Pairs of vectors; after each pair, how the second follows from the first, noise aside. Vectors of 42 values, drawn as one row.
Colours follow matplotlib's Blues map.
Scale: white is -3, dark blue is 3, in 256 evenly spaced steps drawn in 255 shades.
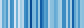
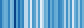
negated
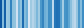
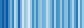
shuffled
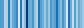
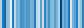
shuffled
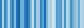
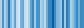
negated
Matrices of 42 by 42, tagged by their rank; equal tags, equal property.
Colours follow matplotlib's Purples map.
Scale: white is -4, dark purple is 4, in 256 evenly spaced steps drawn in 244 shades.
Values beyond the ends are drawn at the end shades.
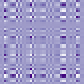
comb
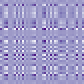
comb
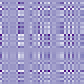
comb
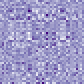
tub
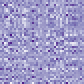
tub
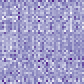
tub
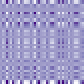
comb
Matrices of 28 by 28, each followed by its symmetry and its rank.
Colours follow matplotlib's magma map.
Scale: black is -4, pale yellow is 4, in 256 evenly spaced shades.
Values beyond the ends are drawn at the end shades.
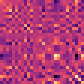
symmetric, rank three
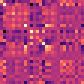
symmetric, rank three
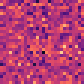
neither, rank five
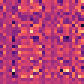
neither, rank three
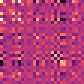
symmetric, rank three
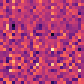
neither, rank five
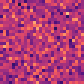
neither, full rank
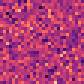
neither, full rank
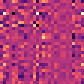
neither, rank three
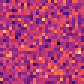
neither, full rank
